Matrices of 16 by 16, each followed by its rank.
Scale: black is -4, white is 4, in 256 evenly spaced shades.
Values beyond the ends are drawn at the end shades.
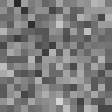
full rank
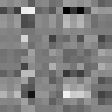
two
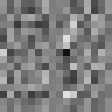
three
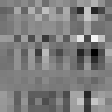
two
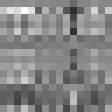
two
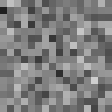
full rank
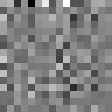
three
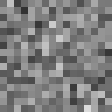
full rank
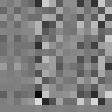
two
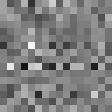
three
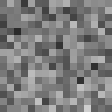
full rank
